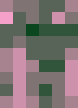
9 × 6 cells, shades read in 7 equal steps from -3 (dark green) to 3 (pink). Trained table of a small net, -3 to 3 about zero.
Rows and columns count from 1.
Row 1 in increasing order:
-1 -1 0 0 1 1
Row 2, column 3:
0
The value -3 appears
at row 3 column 3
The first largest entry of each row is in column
1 1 1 2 2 2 2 2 2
